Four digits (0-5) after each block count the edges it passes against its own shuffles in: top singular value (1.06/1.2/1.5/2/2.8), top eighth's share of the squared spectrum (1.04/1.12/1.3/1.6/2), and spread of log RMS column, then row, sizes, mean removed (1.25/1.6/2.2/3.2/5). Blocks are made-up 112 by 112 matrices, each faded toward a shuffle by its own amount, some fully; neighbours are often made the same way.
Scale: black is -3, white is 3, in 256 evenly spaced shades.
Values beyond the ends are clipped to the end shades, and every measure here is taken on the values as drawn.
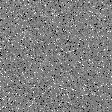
0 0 0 0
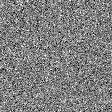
2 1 0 0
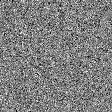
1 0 0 0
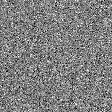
2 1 0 0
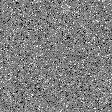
0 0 0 0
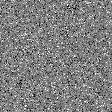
2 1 0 0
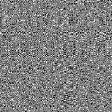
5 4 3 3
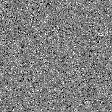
3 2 0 0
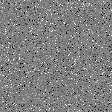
3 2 0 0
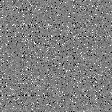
3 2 1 1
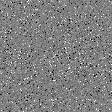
3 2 1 1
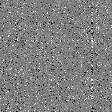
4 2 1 1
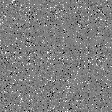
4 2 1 1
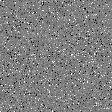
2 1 0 0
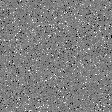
0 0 0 0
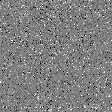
3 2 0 1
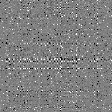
5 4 2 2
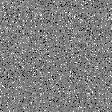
4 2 1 1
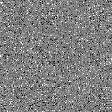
4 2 1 1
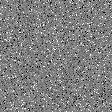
2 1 0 0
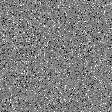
3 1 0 0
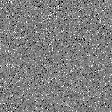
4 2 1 1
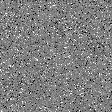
2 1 0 0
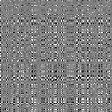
5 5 4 4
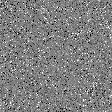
3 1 0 0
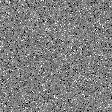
0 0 0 0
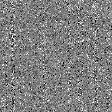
1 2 3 0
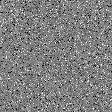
0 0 0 0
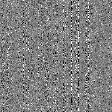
2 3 4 0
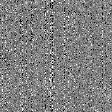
2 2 4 0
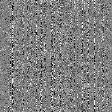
2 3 4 0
